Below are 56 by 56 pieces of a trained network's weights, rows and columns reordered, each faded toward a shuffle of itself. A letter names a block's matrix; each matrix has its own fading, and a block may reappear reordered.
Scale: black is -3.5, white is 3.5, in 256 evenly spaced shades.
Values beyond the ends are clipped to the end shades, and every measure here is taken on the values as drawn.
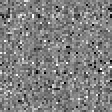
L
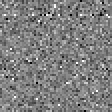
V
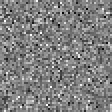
V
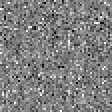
L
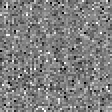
L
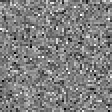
V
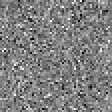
V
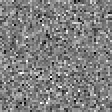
V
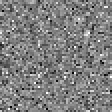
V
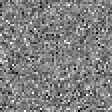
V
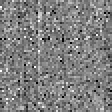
L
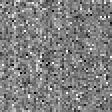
L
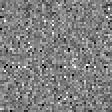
V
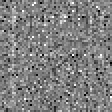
L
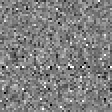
V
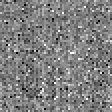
L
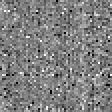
L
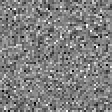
V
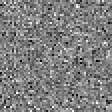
V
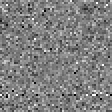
V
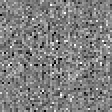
L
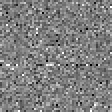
V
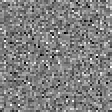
V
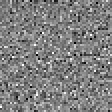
V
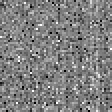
L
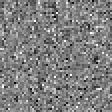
V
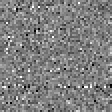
V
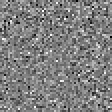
V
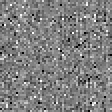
L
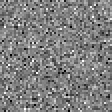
V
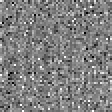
L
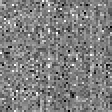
L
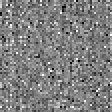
L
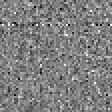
V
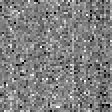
L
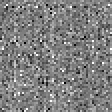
L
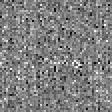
L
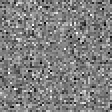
V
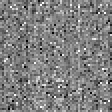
L
